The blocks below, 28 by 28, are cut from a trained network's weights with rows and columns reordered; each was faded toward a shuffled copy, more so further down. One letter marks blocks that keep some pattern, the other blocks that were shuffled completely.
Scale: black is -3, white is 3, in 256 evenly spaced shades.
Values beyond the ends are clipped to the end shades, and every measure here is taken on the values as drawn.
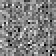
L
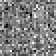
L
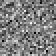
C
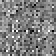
L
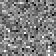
C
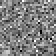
C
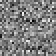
L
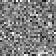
L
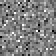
C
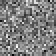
C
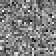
C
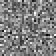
L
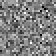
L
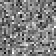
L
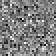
L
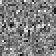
L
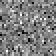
C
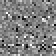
L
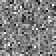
C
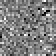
L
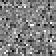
L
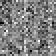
L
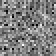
L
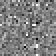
L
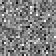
C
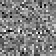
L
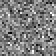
C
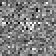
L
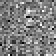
L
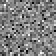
C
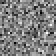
L
